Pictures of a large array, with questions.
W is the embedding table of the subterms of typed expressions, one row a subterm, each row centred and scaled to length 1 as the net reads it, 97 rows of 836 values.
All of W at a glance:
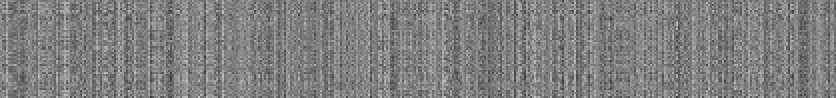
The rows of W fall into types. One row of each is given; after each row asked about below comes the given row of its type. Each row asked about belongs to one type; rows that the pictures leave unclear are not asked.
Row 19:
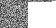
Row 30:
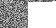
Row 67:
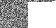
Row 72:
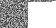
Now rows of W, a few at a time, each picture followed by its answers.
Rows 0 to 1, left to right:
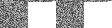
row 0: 30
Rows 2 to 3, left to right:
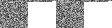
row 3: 30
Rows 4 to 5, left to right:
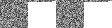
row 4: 67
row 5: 72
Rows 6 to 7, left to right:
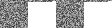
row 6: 30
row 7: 72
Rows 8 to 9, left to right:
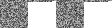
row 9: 67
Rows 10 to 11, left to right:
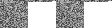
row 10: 30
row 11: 30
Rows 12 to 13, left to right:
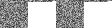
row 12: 30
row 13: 19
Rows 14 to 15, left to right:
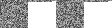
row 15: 67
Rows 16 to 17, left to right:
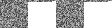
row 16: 67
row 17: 72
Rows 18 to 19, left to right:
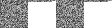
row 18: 19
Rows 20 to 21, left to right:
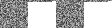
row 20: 67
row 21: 72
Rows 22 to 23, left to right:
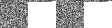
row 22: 67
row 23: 30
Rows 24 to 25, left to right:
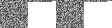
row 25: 19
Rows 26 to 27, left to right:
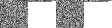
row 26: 19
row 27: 72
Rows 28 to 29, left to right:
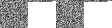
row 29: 19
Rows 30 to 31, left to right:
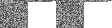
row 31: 72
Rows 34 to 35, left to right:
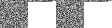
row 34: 30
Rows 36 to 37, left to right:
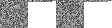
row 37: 72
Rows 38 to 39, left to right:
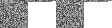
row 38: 30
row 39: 72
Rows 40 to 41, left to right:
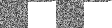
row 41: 67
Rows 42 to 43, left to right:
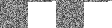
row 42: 19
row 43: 72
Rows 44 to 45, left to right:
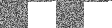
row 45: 30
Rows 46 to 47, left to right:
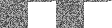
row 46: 72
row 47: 72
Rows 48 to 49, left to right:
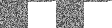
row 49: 72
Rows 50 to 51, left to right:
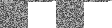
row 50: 30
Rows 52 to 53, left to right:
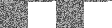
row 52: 30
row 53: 19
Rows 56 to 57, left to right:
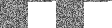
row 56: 19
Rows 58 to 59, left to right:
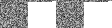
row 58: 67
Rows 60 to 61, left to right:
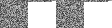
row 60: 19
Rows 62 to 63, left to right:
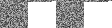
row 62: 72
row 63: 30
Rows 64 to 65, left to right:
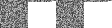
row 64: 19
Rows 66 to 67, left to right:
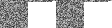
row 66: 30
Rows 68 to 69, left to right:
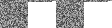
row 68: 67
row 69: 72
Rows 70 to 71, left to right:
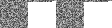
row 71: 67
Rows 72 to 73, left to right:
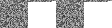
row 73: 72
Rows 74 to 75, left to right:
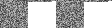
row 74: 19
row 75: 30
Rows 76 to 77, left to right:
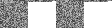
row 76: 30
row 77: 19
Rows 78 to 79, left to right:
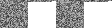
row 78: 72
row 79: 30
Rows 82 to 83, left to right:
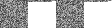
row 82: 19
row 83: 19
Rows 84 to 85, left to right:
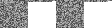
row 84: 30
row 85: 19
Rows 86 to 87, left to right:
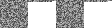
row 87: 19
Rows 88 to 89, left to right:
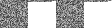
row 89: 19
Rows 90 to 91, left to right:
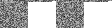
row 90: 30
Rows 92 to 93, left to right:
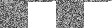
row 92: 30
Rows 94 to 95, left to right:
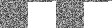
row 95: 67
